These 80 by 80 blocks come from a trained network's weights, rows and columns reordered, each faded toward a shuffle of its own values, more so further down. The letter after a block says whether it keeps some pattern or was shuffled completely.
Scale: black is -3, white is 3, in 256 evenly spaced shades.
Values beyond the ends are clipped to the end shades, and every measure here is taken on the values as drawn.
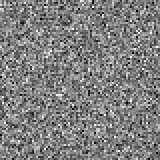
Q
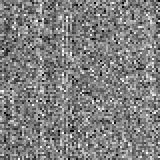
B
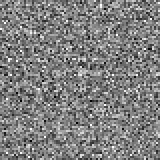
B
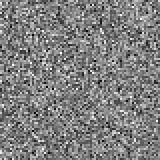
Q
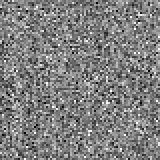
B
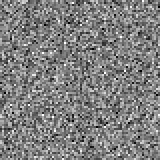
Q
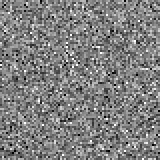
Q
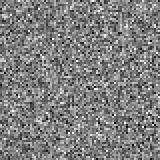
Q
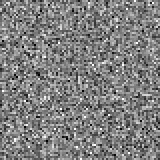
B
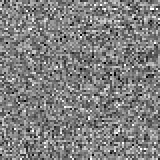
B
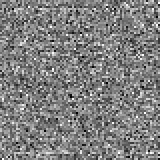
B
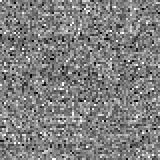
B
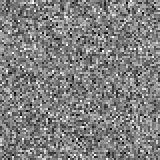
Q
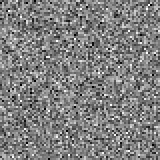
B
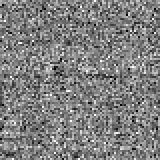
B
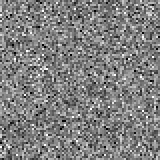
B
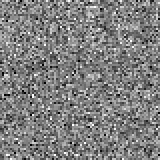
B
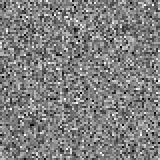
Q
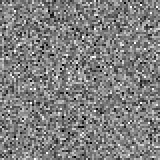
Q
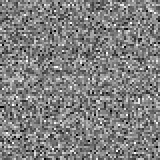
B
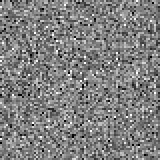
B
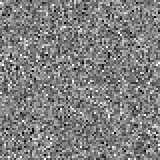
Q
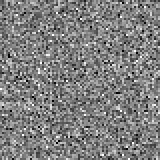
Q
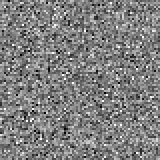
B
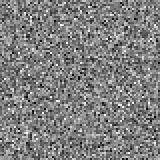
Q
